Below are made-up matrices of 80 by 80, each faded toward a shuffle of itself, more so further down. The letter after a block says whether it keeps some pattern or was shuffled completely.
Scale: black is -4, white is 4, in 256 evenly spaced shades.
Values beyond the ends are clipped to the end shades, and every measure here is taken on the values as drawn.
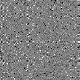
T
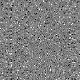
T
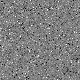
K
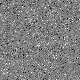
K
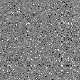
T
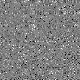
T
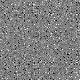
T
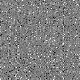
T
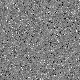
K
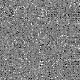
T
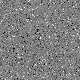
K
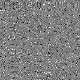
T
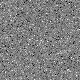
K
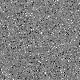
K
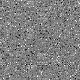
T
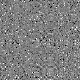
T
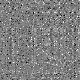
T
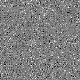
T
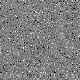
T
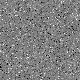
K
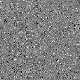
T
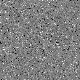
K
